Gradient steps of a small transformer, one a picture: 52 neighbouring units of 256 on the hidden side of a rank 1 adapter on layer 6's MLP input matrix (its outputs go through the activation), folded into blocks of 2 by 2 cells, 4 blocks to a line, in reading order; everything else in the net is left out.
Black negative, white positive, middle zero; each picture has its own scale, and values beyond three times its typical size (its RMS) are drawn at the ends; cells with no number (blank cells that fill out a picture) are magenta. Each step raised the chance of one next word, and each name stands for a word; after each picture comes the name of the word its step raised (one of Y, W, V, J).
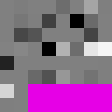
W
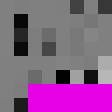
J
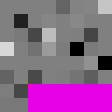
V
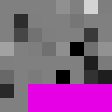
V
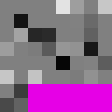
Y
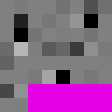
Y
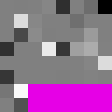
Y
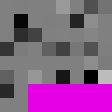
J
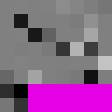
J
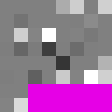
Y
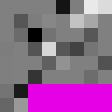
V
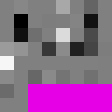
Y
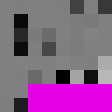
J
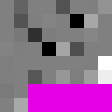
W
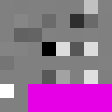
W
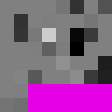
V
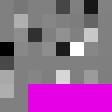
V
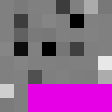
W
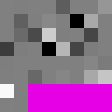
W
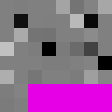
Y
